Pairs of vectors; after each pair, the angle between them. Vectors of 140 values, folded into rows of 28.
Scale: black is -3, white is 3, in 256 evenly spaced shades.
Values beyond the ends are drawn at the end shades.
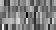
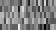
orthogonal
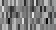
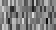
nearly parallel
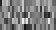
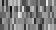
orthogonal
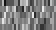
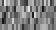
nearly opposite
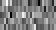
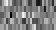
nearly parallel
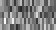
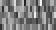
orthogonal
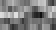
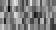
partly aligned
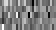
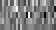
partly opposed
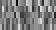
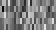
orthogonal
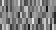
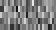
orthogonal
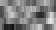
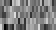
partly aligned
